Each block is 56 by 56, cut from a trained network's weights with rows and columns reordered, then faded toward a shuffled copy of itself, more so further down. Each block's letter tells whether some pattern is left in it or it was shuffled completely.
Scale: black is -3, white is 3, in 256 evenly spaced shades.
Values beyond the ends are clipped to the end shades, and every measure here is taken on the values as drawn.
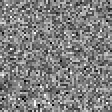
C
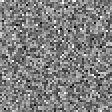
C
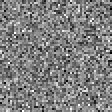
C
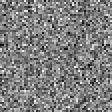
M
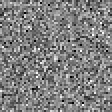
C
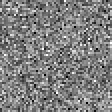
C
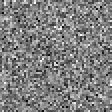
C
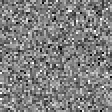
C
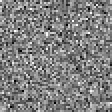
C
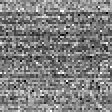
M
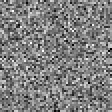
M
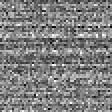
M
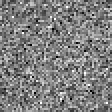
C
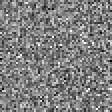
C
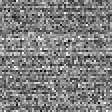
M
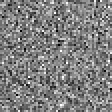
C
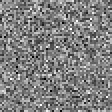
C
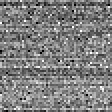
M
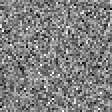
C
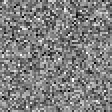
C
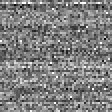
M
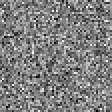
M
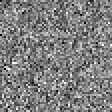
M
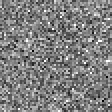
C
